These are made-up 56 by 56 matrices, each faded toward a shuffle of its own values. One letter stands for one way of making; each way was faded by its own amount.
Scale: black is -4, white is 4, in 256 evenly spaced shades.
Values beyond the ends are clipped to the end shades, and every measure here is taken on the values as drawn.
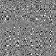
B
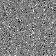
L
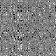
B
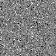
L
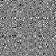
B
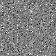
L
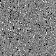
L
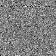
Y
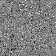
L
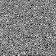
Y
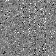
L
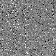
L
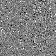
L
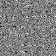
Y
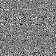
Y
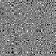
B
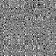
B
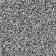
Y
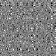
B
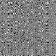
B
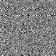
Y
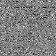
Y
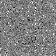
L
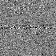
Y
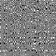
B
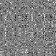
B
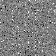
L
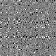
B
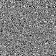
Y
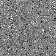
L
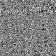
Y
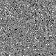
L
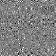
B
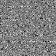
Y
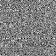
Y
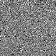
Y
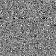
Y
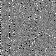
L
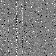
L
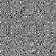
B
